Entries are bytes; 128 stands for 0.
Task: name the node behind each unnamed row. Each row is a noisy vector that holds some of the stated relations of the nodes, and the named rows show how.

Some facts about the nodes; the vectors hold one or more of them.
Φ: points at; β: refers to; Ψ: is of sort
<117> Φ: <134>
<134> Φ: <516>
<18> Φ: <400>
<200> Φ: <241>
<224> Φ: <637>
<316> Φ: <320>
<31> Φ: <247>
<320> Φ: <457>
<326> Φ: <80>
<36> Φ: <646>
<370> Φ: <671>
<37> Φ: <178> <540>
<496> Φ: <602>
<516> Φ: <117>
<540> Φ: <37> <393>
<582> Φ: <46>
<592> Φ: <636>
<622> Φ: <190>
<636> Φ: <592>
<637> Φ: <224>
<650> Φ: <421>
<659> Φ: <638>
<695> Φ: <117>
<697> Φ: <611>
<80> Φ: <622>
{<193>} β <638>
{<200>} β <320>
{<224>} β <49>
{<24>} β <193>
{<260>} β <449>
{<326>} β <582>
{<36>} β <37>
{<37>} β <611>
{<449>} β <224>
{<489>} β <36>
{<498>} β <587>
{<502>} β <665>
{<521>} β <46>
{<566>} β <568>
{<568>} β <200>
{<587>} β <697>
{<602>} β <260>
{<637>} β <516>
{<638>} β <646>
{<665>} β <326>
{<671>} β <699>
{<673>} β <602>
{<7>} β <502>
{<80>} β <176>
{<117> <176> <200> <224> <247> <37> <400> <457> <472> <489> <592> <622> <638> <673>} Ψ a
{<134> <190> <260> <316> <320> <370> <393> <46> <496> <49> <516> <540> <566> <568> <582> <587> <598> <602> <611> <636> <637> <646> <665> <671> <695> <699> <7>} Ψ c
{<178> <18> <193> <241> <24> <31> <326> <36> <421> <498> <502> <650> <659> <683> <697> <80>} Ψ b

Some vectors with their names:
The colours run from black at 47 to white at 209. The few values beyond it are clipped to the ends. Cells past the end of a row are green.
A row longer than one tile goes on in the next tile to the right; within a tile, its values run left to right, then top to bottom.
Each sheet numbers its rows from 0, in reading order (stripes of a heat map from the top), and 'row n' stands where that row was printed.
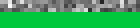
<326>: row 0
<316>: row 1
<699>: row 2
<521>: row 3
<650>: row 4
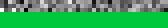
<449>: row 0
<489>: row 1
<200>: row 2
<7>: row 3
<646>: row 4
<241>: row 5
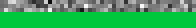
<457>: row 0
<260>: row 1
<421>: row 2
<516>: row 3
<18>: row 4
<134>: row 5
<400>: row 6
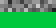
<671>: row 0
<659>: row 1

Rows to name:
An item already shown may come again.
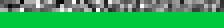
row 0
<49>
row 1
<326>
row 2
<673>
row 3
<224>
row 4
<502>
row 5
<516>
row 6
<178>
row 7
<502>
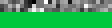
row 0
<502>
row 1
<673>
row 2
<178>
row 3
<516>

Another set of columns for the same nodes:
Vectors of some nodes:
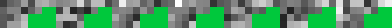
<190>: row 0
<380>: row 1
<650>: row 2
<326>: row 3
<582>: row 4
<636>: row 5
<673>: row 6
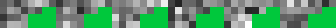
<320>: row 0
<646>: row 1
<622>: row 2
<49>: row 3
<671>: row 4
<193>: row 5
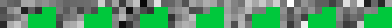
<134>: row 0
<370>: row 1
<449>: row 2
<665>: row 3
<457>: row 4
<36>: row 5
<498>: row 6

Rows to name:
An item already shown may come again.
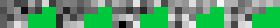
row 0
<516>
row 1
<636>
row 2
<521>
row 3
<489>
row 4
<37>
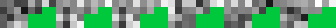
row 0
<516>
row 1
<489>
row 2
<489>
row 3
<673>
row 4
<80>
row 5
<592>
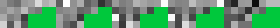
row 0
<176>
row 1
<502>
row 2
<117>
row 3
<117>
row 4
<260>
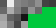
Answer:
<697>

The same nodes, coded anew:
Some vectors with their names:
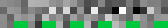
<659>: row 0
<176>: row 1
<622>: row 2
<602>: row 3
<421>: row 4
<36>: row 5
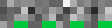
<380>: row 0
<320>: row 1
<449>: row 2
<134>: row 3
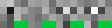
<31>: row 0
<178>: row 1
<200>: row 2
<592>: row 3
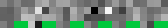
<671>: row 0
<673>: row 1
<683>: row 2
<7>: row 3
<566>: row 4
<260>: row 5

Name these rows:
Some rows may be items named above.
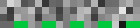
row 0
<49>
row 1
<326>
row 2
<521>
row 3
<326>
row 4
<673>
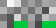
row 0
<224>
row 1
<117>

